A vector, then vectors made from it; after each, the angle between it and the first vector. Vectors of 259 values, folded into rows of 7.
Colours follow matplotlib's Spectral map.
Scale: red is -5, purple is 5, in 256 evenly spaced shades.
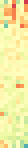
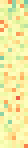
partly opposed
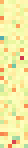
orthogonal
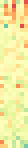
nearly parallel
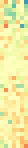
nearly opposite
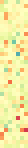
orthogonal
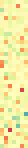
orthogonal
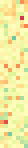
partly aligned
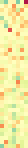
partly aligned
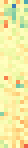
nearly opposite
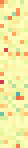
orthogonal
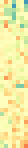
nearly opposite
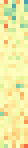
nearly opposite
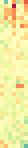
nearly parallel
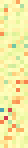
orthogonal
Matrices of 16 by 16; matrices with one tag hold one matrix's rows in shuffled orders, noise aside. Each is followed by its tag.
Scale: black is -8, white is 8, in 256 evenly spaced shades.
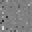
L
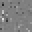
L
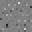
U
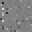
L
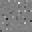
U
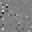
L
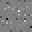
U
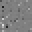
L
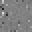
L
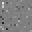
L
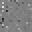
L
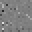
L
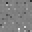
U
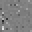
L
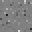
U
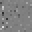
L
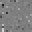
L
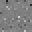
U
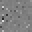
L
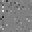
L
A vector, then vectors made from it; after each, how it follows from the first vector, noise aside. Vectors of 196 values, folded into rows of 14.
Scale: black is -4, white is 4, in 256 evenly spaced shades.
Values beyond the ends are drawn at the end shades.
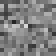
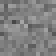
shrunk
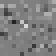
partly zeroed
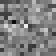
copied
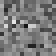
sign-scrambled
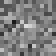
sign-scrambled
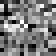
scaled up
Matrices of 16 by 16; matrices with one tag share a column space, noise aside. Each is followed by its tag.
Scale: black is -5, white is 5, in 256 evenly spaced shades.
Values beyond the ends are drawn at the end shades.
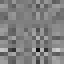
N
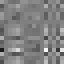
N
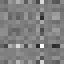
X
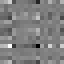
X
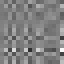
N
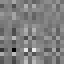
N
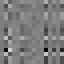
N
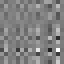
N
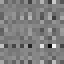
X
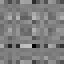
X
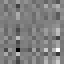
N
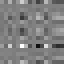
X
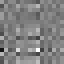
N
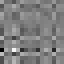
N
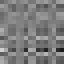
N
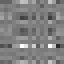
X
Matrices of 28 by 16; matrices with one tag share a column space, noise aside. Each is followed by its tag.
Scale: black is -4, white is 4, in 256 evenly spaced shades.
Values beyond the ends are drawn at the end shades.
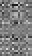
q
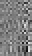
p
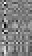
p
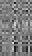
p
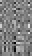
p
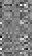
q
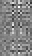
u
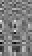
p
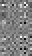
q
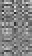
u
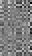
u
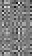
u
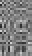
p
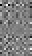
q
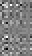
q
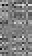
q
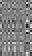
p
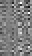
u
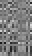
p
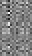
u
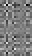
q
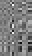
p
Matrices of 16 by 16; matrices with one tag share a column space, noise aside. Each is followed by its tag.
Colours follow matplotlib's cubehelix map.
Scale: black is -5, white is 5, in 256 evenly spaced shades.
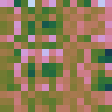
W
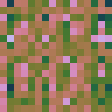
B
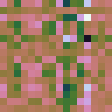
B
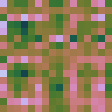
B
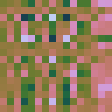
B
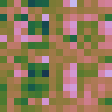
B
